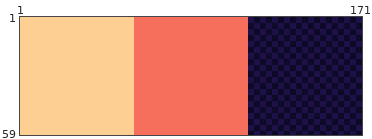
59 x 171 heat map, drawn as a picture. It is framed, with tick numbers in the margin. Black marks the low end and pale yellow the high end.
The table splits into one row of 3 panels. Panel 1,1: very high, flat. Panel 1,2: high, flat. Panel 1,3: very low, checkered, faint in contrast.
